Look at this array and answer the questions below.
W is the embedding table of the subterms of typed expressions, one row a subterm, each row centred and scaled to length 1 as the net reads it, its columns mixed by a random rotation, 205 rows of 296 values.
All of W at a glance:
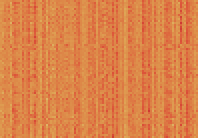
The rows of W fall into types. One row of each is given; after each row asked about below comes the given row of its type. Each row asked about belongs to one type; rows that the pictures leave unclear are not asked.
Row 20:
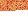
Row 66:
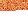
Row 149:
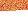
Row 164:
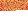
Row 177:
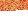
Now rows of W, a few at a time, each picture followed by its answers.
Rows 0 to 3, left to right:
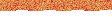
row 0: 66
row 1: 20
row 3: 177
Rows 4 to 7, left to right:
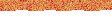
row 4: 177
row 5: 177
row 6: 20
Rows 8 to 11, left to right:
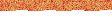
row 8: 164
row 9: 20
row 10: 20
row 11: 177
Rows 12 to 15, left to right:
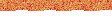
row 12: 66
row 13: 149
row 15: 20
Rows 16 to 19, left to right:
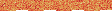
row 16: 149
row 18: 177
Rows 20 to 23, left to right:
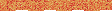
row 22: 66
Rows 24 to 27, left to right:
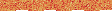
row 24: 149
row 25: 177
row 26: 20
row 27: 149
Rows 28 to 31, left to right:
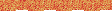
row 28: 177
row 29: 149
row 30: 149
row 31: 149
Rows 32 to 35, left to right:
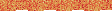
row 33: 164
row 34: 177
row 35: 177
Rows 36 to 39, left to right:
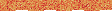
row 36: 20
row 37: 66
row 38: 177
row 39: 149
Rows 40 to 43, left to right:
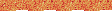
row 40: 149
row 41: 20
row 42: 20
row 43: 20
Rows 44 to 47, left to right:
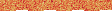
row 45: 20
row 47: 177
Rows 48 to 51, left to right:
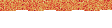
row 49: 164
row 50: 66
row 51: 177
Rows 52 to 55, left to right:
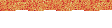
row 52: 20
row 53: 164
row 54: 20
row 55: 20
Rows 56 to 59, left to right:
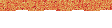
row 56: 66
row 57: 20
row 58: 177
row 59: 149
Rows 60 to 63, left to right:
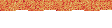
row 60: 20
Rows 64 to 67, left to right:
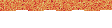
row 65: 20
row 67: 149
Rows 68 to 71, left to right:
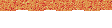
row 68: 66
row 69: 66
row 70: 149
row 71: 20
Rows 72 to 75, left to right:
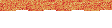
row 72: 149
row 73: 177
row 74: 20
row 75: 149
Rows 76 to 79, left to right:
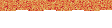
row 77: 177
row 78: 20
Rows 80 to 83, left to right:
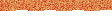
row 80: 164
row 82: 149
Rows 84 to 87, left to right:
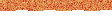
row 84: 66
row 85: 164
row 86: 149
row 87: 20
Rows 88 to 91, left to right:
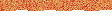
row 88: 177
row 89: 164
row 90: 20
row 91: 149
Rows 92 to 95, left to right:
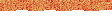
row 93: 177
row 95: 20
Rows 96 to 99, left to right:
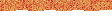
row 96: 177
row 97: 177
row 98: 164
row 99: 20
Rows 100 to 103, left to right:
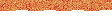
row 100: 149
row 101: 164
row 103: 66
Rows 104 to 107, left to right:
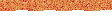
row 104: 66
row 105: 164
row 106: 20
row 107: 149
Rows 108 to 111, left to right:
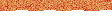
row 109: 149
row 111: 177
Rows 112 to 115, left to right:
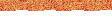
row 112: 177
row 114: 20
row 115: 177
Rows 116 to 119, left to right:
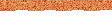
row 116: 66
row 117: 20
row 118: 164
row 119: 20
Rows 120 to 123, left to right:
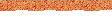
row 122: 20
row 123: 149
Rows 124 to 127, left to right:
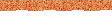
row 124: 149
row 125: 164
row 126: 66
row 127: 164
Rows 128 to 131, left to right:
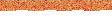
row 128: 164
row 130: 177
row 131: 164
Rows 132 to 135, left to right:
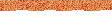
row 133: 149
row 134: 149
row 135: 149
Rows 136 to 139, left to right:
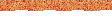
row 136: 20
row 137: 164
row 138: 66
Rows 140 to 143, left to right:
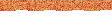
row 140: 177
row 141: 164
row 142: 164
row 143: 149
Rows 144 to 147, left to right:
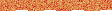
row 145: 164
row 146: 66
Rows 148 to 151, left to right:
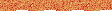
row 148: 149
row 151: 149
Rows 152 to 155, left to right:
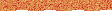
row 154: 149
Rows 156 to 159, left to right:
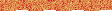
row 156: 177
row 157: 177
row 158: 20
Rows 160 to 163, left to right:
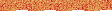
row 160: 149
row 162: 149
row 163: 177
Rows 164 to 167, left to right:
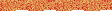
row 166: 164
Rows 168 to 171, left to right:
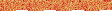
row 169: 164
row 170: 20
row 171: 177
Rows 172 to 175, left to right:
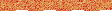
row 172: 20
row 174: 66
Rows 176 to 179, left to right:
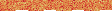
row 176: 20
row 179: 164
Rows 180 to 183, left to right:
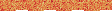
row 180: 177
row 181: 20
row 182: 66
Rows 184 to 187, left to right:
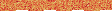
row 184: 20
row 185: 177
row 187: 149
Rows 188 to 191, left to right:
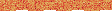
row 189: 20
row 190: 164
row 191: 149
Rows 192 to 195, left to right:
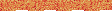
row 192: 164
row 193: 20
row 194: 164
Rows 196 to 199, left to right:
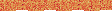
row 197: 149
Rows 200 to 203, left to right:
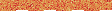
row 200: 66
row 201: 149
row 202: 164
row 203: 66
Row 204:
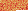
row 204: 149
